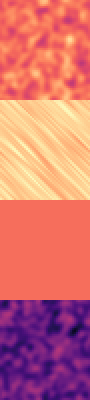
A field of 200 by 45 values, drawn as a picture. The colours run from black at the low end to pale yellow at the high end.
The table splits into 4 rows of 1 panel. Panel 1,1: high, blotchy. Panel 2,1: very high, slanting down to the right, faint in contrast. Panel 3,1: high, flat. Panel 4,1: low, blotchy.
